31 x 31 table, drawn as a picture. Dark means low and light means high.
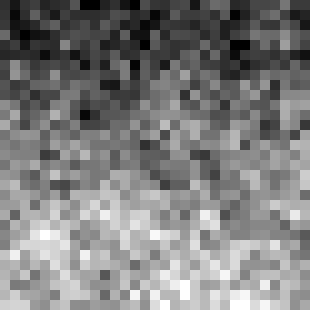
Slope: up to the bottom. Odd rows or columns: none. Average level on the scale: 50%. Stripes: none.
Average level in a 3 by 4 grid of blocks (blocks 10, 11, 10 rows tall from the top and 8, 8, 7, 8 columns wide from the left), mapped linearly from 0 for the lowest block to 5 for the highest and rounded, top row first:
0 0 1 1 / 3 3 3 3 / 5 5 5 4
